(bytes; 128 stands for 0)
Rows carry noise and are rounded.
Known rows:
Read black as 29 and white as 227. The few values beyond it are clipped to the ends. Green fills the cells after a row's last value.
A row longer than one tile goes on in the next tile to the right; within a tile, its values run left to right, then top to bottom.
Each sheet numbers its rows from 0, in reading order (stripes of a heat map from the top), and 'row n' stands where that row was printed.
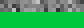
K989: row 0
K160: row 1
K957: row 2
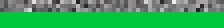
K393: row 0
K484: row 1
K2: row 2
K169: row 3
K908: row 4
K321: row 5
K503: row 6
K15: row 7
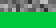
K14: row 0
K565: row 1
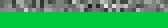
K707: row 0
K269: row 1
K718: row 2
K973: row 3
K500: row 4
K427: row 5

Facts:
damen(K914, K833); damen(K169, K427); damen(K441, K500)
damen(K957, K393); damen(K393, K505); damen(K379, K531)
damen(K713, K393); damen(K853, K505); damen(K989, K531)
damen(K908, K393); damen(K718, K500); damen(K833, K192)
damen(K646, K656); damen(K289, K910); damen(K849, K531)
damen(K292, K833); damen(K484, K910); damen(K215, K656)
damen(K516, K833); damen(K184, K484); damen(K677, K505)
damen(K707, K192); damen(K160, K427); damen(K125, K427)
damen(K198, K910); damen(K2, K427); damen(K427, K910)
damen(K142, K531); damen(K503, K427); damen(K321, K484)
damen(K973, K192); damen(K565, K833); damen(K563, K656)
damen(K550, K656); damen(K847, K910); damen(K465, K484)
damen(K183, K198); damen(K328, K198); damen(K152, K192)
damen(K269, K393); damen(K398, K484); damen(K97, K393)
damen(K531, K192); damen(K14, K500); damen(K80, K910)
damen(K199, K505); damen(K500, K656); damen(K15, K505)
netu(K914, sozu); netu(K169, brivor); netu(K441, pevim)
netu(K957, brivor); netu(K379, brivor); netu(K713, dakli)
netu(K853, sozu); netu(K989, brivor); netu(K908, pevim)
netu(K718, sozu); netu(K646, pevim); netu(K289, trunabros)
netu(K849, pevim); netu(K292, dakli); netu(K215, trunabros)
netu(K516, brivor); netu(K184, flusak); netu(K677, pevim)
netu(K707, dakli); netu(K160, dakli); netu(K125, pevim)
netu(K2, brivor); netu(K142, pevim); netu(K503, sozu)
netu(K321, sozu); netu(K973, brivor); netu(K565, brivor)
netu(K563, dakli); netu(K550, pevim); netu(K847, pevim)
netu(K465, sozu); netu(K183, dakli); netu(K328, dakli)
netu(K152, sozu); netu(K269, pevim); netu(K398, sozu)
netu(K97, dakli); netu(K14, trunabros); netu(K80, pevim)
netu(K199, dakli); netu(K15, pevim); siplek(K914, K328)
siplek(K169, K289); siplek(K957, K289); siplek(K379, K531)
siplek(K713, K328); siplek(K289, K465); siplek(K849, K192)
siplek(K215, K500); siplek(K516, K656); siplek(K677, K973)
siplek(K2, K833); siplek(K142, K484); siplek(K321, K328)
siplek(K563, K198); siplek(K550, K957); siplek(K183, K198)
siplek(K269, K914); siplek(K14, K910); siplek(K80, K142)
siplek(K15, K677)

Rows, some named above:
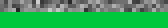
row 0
K849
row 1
K713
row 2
K563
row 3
K957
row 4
K550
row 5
K957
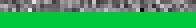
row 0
K14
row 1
K80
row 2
K910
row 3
K713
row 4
K914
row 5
K516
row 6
K957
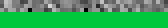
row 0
K183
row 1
K656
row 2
K198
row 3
K516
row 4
K152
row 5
K847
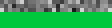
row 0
K142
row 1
K192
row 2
K531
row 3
K97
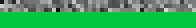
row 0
K215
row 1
K192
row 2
K516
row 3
K910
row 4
K914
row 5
K833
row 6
K328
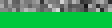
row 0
K199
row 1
K328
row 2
K80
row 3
K379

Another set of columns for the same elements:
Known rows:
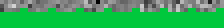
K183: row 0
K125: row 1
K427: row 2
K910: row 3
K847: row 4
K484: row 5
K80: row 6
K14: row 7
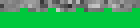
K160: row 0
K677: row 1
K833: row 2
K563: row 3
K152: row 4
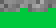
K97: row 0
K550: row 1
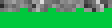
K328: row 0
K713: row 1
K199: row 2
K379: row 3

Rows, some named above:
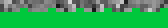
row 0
K516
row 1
K289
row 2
K379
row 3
K531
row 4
K656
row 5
K321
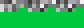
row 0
K142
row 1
K215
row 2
K215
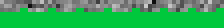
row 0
K849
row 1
K2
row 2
K169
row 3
K198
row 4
K718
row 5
K656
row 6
K192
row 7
K269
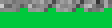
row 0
K853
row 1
K914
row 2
K914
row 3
K973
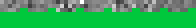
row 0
K503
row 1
K328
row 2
K500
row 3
K160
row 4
K484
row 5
K269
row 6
K184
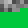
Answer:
K516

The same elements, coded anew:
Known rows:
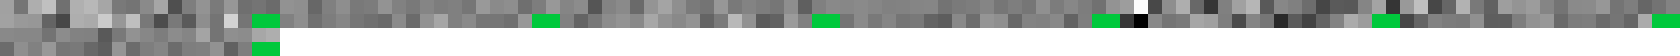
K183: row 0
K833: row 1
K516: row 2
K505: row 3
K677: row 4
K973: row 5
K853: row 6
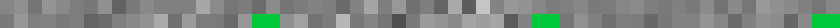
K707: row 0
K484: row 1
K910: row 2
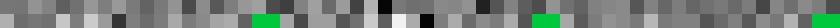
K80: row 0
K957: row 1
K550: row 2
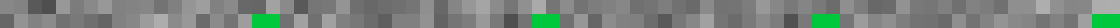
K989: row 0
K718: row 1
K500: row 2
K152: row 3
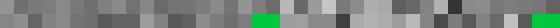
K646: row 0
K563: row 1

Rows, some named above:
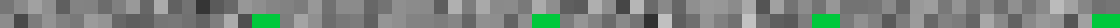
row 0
K269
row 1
K503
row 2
K328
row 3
K184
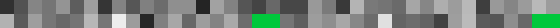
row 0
K289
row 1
K321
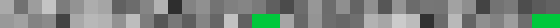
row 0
K563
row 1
K169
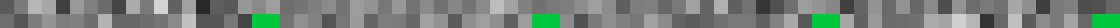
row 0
K713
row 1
K184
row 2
K269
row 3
K169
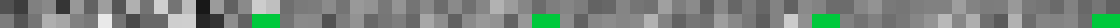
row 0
K914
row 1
K184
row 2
K849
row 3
K2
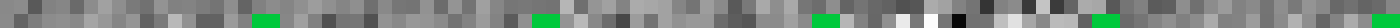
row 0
K516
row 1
K160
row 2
K198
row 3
K142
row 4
K379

